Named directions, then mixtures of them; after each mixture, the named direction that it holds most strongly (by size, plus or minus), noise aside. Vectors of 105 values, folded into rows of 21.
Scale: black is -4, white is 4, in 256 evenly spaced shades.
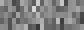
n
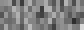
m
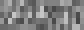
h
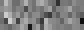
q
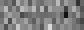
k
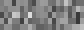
h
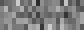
n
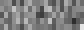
m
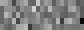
n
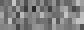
k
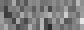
k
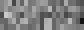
q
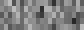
m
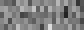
k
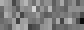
n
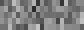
n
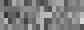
q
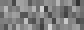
k
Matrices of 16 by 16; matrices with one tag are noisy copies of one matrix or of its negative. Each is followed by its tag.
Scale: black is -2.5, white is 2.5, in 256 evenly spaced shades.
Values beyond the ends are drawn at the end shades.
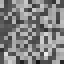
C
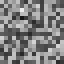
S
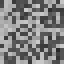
C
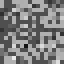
C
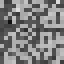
C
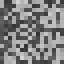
C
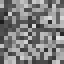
C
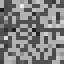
C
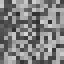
C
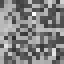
C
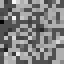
C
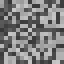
C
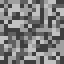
S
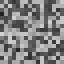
S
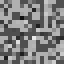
S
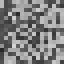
C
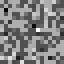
S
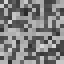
S
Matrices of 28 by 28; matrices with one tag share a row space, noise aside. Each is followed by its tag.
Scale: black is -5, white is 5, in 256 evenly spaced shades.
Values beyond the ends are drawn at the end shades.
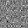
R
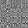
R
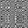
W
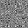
W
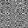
W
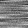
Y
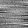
Y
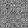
R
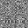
W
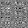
W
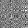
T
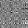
T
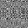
R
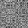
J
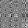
T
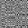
J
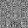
R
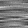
Y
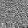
J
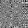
T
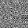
T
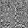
W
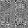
W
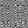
W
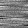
Y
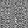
W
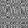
R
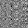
T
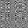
W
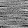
Y
